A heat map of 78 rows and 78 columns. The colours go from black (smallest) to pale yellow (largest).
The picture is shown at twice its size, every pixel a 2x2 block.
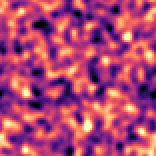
Mirror symmetry: none. Stripes: none. Grain: blotchy. Odd rows or columns: none. Slope: none.
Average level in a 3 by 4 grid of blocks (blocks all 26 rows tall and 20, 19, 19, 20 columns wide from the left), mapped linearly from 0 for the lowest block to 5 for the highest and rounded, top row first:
3 3 0 5 | 2 2 2 2 | 4 2 5 4
